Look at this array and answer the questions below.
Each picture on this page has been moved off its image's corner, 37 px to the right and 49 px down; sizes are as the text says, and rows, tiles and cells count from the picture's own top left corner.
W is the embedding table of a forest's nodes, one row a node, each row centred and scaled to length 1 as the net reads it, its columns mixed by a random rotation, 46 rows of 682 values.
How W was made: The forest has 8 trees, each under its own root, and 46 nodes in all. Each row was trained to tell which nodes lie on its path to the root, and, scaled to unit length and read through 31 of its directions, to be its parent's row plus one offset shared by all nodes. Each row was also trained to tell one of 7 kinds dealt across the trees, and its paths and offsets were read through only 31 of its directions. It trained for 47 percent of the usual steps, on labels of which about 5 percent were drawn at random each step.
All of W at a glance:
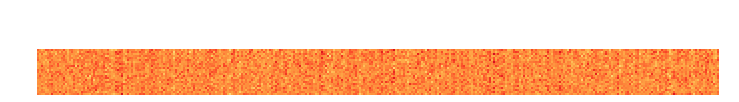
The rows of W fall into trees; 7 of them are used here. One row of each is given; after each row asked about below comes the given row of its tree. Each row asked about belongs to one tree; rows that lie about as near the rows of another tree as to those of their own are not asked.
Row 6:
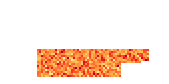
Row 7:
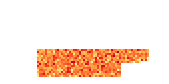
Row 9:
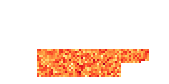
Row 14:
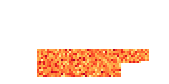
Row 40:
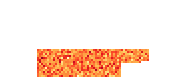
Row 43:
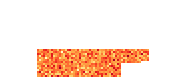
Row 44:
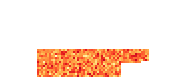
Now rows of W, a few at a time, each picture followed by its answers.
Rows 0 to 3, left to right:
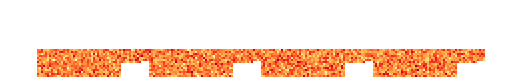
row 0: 9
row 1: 9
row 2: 40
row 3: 9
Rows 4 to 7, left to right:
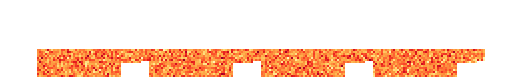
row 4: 40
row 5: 40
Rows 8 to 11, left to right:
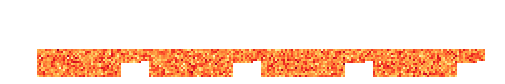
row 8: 40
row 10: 40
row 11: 44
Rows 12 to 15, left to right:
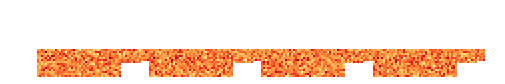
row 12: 6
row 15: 40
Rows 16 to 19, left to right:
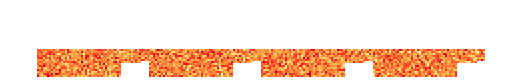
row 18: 14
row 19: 6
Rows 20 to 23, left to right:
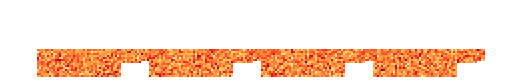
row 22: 9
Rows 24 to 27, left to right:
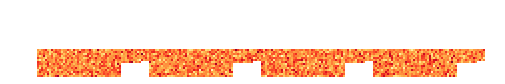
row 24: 7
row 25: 9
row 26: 44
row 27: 9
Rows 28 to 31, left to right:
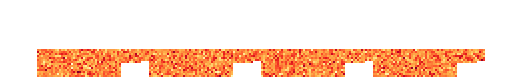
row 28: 44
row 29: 40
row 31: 6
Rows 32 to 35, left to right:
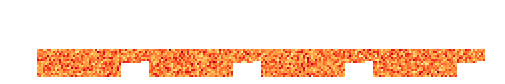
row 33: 44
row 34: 14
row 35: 6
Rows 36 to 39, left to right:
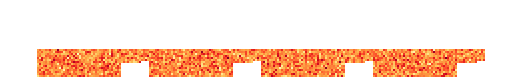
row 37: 7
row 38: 9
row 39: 40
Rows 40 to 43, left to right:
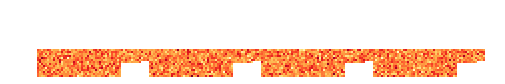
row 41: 14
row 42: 9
